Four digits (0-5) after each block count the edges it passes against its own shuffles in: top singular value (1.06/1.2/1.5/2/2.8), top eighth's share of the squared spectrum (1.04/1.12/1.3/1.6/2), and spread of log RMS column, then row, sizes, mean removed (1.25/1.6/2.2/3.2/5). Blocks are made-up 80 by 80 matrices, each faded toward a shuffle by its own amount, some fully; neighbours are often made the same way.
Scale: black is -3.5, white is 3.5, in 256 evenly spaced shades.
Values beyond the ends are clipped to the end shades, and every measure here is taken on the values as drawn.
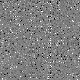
3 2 1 1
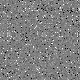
3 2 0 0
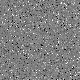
1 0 0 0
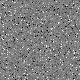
2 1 0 0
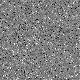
0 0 0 0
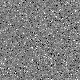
1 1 0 0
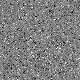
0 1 0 0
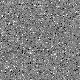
2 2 0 0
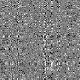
4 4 3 2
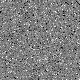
0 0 0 0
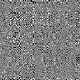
4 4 3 2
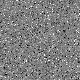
1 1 0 0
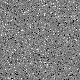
1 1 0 0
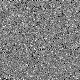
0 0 0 1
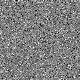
0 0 0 1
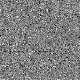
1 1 0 2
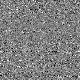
1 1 0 3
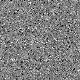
0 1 0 2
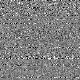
2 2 0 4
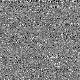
1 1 0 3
